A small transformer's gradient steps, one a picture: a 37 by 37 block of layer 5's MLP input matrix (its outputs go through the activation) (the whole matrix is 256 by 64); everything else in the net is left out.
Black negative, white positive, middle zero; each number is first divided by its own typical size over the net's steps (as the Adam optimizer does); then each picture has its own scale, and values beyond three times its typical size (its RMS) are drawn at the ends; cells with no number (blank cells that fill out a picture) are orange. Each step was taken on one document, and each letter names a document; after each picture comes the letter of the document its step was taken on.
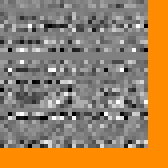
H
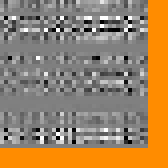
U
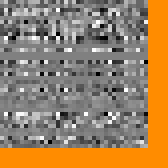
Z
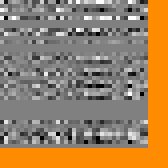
U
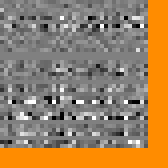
H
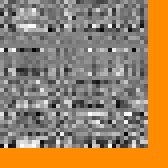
Z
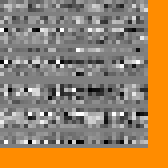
Z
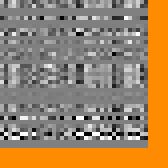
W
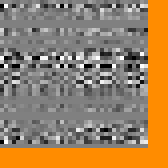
W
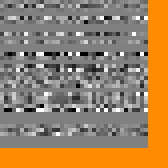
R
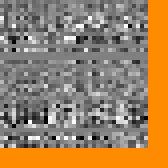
Z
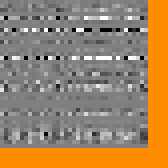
U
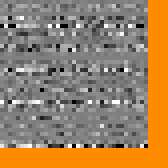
H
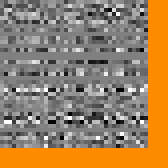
Z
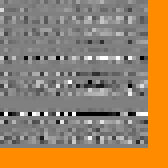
U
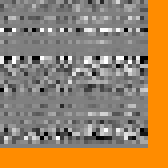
U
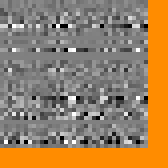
H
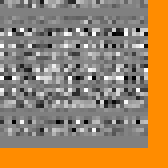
R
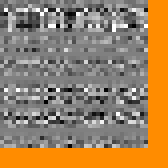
Z
